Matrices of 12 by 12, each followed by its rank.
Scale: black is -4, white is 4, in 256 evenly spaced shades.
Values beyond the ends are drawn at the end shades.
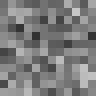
full rank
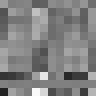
two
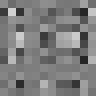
two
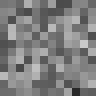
full rank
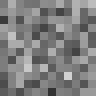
full rank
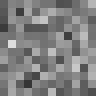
full rank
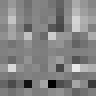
two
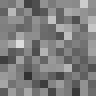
full rank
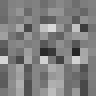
two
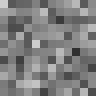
full rank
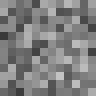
full rank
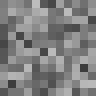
full rank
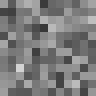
full rank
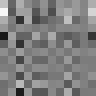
two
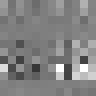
two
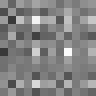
two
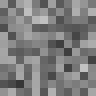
full rank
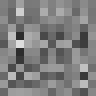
two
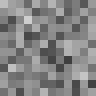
full rank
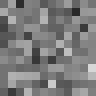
full rank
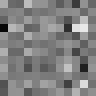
two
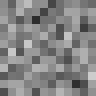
full rank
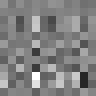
two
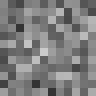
full rank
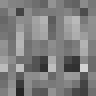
two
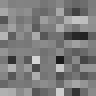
two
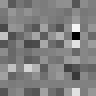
two
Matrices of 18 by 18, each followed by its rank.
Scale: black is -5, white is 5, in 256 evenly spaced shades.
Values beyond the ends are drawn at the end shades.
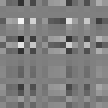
one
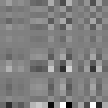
one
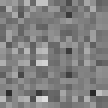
three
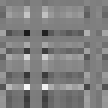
one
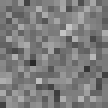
full rank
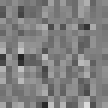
two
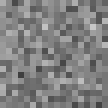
full rank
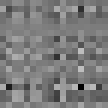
two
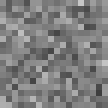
full rank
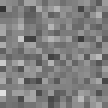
three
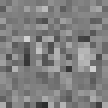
three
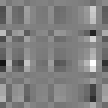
one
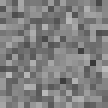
full rank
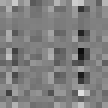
two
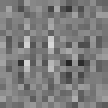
three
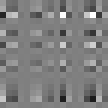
one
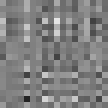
two
